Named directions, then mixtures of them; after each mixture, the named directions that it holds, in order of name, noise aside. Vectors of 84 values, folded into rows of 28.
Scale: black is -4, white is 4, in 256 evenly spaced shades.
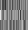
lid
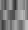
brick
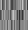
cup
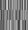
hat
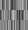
cup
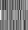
lid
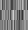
cup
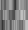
brick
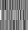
lid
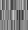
cup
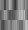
brick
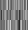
cup, hat
